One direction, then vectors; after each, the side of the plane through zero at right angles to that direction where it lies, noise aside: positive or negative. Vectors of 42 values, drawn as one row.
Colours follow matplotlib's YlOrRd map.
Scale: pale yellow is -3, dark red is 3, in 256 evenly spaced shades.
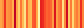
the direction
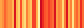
positive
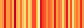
positive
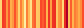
positive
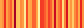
positive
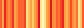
negative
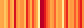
positive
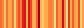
negative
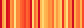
negative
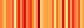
negative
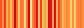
positive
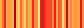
positive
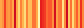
positive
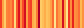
negative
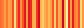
negative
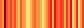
positive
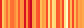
negative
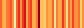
negative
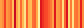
positive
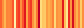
negative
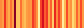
positive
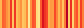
positive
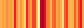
positive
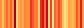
positive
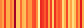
positive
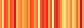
positive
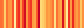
negative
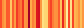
negative
